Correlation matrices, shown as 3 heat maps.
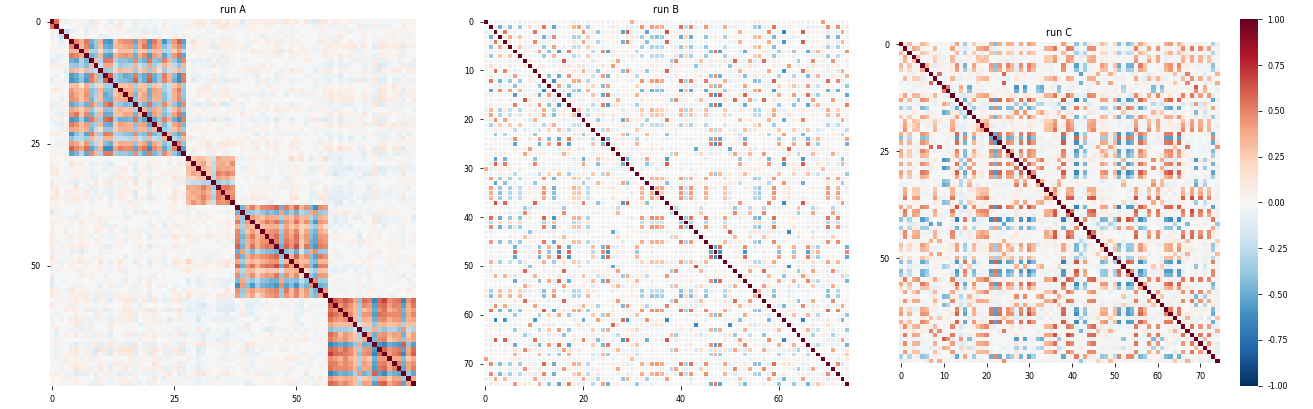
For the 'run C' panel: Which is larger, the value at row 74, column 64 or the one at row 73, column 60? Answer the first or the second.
the first
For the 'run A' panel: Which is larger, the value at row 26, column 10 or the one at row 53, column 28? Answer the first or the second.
the first
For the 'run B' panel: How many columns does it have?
75
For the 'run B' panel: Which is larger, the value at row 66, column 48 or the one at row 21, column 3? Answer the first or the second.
the first
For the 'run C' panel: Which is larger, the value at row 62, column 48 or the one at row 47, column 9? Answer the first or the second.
the first
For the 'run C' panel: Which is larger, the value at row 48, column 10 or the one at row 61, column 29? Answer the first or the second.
the second
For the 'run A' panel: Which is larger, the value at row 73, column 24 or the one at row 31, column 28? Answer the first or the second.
the second
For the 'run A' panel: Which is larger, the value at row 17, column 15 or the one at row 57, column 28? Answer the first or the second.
the second
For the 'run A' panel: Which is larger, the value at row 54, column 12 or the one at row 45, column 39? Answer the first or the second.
the first
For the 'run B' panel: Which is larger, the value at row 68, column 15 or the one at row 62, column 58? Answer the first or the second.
the second
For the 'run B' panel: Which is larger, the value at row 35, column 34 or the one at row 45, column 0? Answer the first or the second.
the first
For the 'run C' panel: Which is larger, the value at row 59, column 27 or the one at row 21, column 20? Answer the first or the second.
the first
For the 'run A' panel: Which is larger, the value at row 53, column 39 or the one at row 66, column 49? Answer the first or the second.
the first
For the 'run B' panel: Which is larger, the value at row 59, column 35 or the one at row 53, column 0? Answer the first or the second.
the first
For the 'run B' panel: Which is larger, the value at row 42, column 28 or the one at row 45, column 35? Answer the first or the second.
the second
